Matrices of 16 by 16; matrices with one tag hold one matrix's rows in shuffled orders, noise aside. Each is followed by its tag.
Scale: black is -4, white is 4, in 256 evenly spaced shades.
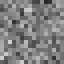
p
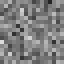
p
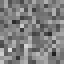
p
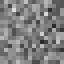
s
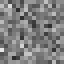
p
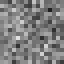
s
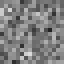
p
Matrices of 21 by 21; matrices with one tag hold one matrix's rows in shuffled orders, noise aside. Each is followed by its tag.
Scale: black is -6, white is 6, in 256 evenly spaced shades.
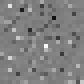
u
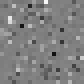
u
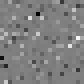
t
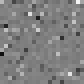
t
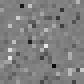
u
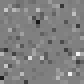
t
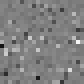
t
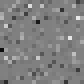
t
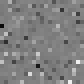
t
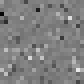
t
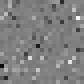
t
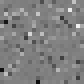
t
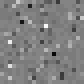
u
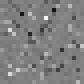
u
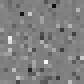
u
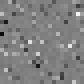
t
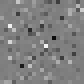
u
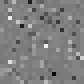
u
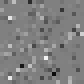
u
